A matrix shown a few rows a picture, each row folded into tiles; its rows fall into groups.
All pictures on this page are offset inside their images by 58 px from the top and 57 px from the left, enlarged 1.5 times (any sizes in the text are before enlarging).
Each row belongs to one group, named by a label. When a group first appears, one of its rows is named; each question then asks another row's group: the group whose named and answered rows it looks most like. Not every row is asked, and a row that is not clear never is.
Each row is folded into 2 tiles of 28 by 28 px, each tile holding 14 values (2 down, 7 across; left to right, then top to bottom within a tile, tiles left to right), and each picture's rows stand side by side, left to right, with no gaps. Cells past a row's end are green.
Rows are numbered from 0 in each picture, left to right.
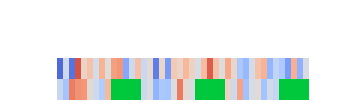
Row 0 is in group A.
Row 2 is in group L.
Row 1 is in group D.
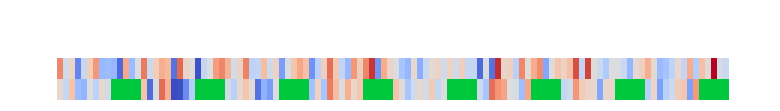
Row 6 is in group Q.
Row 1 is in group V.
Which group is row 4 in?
D
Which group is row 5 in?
A
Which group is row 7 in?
D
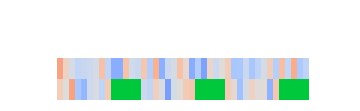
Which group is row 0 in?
L
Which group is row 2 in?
D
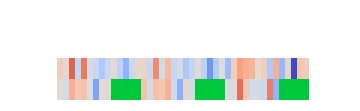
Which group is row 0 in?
Q
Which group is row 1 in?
Q
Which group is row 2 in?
Q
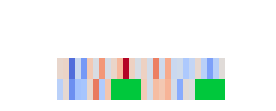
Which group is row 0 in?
D
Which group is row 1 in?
Q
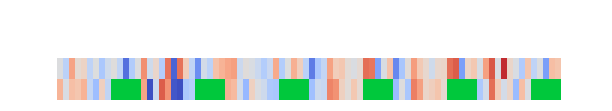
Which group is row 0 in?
Q
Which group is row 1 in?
V
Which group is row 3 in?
A
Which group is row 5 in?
Q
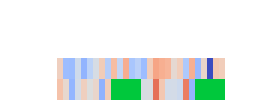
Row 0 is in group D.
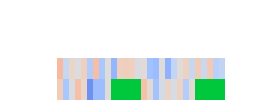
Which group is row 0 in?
V
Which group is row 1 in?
D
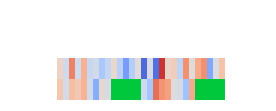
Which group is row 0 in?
Q
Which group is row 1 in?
A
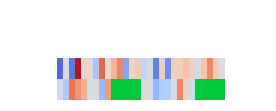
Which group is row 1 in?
D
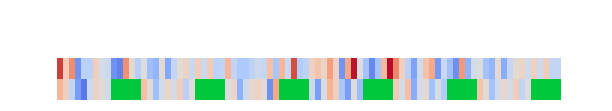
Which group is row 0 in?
L
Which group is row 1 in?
D
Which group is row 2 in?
D
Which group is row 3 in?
V
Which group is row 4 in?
L
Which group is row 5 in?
D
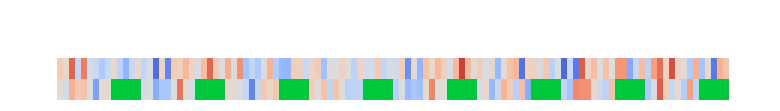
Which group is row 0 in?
Q
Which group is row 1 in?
D
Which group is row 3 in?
L
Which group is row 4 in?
D
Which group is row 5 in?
L
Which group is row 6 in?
A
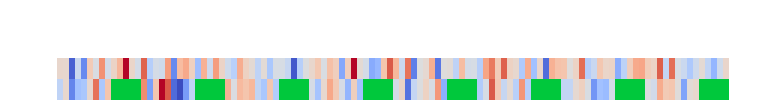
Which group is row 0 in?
D
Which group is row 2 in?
Q
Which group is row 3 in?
V
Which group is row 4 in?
L
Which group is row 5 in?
Q
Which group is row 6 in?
V
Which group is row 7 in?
Q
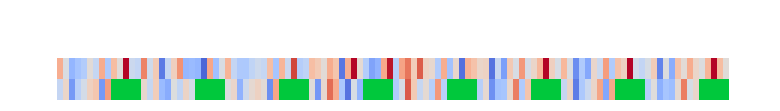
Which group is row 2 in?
D
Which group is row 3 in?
V
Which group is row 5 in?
D
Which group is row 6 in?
D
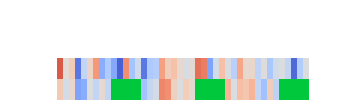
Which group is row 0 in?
L
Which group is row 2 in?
Q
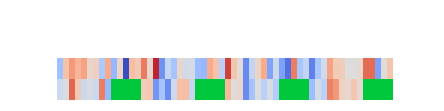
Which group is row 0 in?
Q
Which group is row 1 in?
L
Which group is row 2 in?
L
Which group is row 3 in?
A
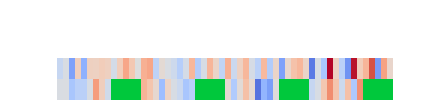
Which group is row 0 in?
D
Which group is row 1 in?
L
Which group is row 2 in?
V
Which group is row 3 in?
A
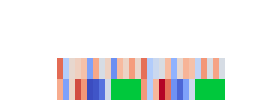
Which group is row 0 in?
V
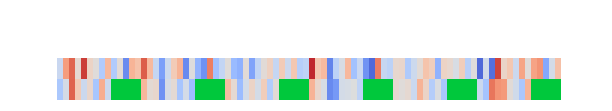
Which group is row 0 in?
Q
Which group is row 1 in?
L
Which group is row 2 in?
D
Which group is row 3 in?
L
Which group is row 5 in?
A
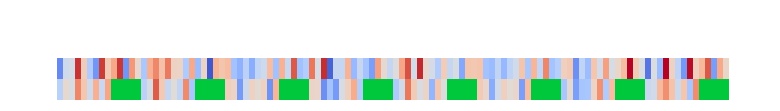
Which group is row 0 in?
A
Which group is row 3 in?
L
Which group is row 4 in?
Q
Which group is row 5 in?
D
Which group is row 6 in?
D
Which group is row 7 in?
A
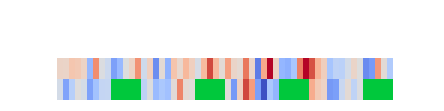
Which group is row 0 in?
V
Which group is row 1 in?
D
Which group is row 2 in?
V
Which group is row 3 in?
L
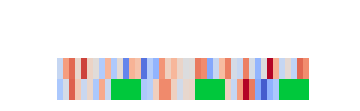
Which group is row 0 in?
Q
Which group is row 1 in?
A
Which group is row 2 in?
V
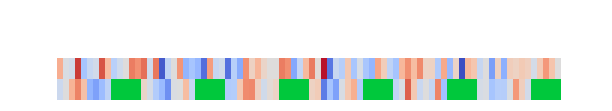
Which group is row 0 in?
V
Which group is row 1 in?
L
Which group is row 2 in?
A
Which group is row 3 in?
L
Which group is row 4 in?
Q
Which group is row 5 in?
D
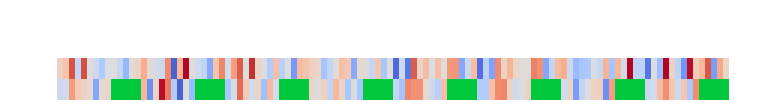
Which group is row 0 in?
Q
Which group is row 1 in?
V
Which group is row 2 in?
Q
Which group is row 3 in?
L
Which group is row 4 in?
A
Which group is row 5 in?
A
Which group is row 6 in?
D
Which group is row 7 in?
A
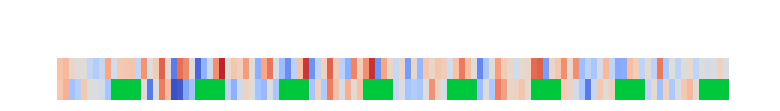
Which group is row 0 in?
L
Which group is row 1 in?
V
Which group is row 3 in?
A
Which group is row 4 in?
D
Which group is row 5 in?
A
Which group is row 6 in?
L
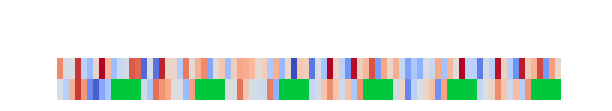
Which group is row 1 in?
A
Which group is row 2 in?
Q
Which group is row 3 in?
A
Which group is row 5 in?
A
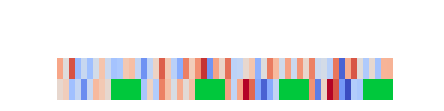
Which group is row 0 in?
L
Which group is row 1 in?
A
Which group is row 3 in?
V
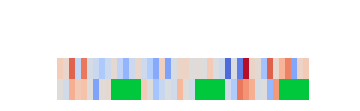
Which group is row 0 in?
Q
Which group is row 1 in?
D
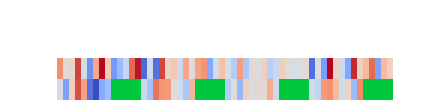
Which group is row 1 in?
A
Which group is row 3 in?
A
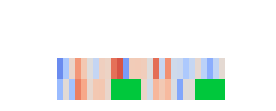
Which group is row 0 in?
A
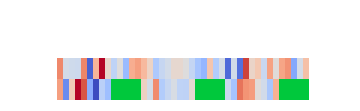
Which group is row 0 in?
V
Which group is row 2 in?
A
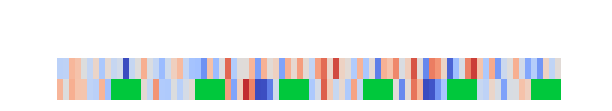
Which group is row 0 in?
Q
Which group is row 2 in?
V
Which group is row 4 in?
V
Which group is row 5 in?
L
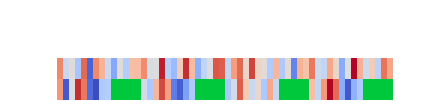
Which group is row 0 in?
V
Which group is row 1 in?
V
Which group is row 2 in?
Q
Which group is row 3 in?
V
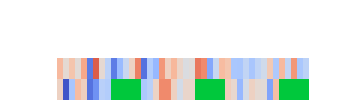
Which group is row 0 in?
V
